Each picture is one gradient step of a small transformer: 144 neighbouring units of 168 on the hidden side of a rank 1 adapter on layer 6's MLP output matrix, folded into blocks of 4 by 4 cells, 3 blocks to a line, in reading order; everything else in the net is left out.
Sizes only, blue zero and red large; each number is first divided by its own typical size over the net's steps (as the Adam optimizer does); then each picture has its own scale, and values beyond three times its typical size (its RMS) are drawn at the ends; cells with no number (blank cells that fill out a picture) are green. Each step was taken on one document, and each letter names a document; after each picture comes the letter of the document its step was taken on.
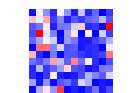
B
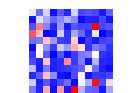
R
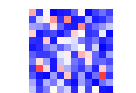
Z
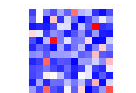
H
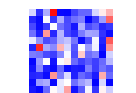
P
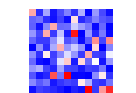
P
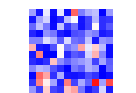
H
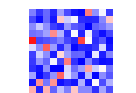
H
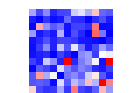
R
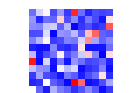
P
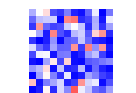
H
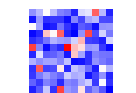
P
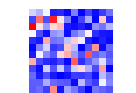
Z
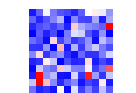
B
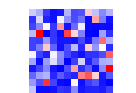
B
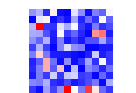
R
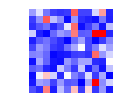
R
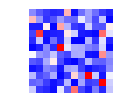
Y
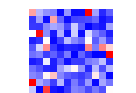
B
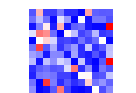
B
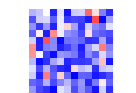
H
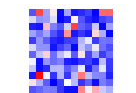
P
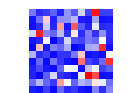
B
